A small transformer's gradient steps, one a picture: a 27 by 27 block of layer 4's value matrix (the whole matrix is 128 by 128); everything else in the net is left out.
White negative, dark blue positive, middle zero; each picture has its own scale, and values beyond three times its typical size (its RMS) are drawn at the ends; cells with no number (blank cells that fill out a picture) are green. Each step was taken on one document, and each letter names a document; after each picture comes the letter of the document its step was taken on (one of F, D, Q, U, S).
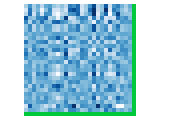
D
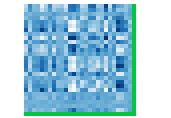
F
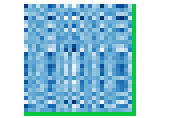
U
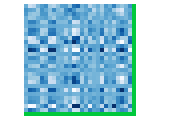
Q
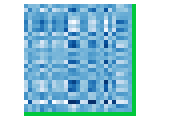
D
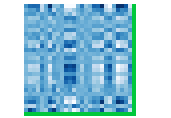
Q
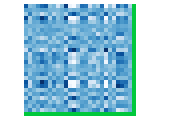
F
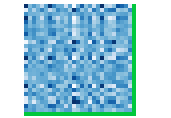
U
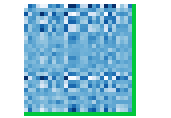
D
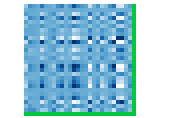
Q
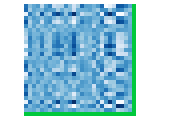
U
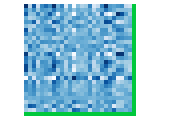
U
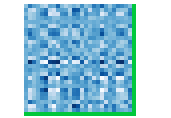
Q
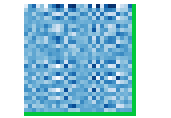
D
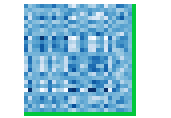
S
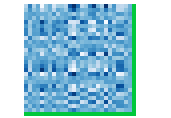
F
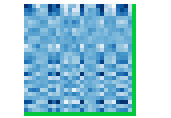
Q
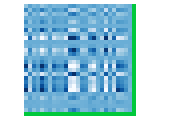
F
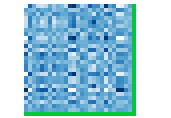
D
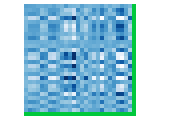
Q
